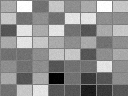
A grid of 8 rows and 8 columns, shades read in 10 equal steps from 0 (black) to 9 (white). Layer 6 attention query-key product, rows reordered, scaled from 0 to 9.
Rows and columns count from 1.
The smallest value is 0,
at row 7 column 4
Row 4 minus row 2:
-1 4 2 2 -3 -2 -1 0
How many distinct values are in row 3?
5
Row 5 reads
4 4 5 7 7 3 5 6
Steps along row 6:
down up down up same up down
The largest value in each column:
7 9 8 8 8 8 9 7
